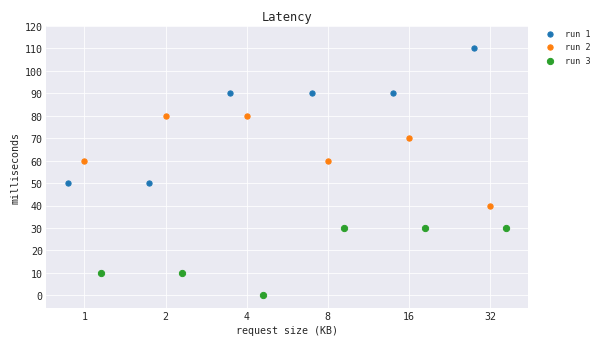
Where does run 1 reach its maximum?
32
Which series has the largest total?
run 1
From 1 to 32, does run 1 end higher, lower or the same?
higher
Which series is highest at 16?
run 1
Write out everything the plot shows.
Title: Latency
x-axis: request size (KB), ticks 1 2 4 8 16 32
y-axis: milliseconds, ticks 0 10 20 30 40 50 60 70 80 90 100 110 120
Legend: run 1, run 2, run 3
Values:
run 1: 50 50 90 90 90 110
run 2: 60 80 80 60 70 40
run 3: 10 10 0 30 30 30
